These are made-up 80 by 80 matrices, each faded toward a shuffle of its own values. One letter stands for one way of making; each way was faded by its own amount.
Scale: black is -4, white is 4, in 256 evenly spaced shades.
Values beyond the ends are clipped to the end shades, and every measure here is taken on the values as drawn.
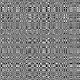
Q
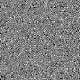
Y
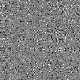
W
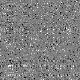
W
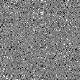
W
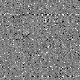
W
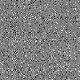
W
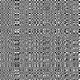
Q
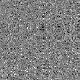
Y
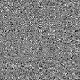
Y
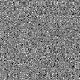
Y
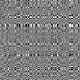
Q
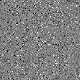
W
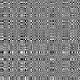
Q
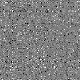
W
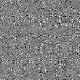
W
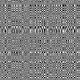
Q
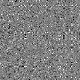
W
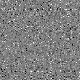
W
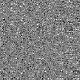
Y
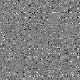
W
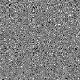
Y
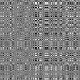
Q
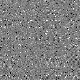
W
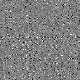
W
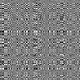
Q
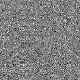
Y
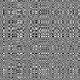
Q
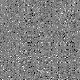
W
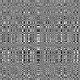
Q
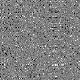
W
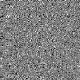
Y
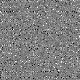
W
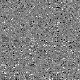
W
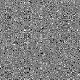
Y
